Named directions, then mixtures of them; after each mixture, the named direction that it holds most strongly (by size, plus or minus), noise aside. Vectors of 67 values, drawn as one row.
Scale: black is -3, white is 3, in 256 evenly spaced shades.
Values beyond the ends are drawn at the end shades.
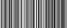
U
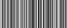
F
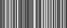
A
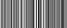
U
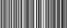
U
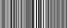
A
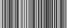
A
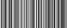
U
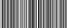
F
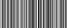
F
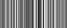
A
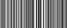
A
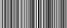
F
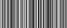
F
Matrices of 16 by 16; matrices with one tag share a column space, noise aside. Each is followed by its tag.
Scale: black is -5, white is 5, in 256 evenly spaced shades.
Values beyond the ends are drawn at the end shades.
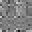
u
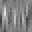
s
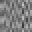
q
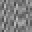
q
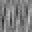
s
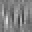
s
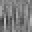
s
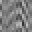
q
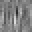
s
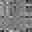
u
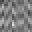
q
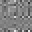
u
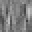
s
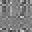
u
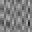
q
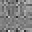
u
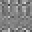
u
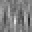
s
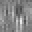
s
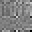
u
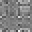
u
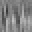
s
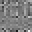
u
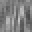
s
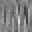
s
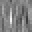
s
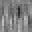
s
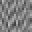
q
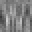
s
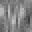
s
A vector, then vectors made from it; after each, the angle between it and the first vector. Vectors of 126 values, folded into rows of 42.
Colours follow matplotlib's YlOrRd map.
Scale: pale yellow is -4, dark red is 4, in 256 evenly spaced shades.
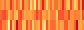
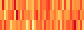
orthogonal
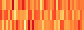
orthogonal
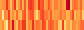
partly opposed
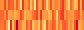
nearly parallel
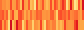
nearly parallel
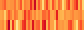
nearly opposite
